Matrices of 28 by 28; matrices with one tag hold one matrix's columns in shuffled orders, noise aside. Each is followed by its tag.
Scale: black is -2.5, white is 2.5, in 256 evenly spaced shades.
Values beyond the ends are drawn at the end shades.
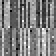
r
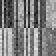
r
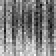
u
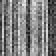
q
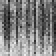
u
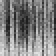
u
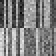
r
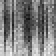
u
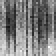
u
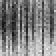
u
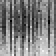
u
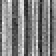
q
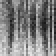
u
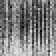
u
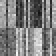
r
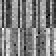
r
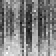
u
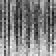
u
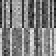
r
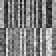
r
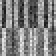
r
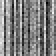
q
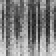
u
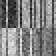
r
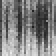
u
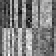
r
